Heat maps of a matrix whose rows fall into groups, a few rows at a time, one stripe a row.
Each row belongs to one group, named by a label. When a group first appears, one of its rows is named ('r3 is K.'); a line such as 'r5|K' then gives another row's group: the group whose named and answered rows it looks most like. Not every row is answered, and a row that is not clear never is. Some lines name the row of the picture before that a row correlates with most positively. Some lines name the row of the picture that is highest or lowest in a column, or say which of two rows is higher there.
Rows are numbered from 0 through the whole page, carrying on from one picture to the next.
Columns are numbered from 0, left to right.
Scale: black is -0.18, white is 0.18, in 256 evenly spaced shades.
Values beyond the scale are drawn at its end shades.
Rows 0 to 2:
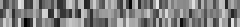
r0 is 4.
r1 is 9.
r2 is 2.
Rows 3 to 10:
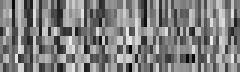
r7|2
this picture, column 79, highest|9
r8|4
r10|4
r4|2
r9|2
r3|4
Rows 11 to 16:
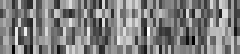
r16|4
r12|9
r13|2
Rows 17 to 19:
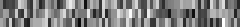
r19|9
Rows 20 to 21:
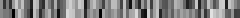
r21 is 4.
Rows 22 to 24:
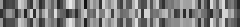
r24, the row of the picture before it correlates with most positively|21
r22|4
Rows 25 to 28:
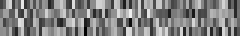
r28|9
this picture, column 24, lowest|26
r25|9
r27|4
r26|2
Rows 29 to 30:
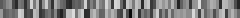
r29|9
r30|4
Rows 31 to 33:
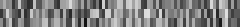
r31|2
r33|9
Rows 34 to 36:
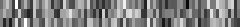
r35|2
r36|4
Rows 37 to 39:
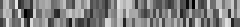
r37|2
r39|9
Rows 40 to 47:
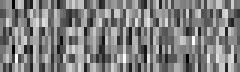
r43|4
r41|9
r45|4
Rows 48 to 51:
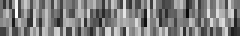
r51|9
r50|2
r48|4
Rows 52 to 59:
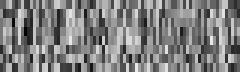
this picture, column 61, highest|53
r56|2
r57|9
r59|9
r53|4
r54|4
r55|2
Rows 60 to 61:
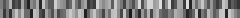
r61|4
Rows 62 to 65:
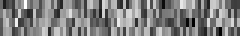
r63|2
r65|9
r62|4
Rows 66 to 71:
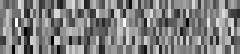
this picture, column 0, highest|66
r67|9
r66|4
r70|9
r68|2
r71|4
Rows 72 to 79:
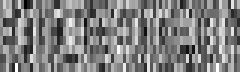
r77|2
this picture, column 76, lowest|72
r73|9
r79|4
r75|2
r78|9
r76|4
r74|4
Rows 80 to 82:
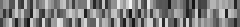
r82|9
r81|4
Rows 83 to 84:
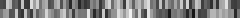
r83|9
